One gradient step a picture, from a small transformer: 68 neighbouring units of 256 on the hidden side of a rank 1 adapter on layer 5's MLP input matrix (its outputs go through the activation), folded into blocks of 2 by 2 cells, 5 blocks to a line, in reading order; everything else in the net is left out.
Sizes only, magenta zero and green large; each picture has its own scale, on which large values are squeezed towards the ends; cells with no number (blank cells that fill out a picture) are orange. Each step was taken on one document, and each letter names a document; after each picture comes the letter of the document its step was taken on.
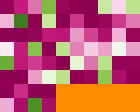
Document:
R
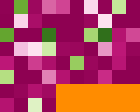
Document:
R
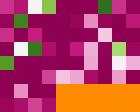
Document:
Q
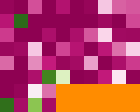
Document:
R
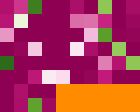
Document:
Q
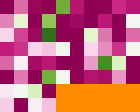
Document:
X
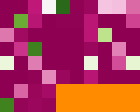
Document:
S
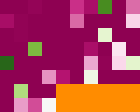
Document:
S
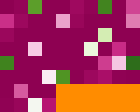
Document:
Q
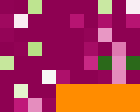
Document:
Q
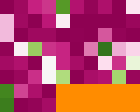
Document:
X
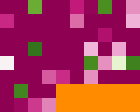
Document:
S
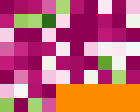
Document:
X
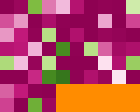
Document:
X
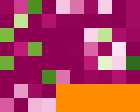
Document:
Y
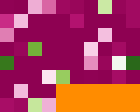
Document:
Q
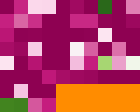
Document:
S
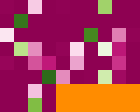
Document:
R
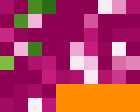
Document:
Y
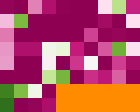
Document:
R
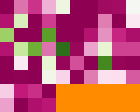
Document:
X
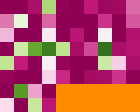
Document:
X
